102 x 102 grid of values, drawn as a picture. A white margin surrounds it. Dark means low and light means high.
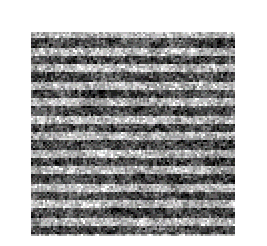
Average level on the scale: 50%. Stripes: horizontal, repeating 12 times. Slope: none. Grain: streaks across.
